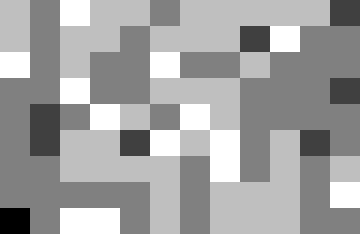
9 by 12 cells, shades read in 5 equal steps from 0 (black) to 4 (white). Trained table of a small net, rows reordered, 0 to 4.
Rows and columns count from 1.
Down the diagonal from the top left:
3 2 3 2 3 4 2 3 3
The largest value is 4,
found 13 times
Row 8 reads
2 2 2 2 2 3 2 3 3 3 2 4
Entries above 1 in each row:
11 11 12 11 11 9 12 12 11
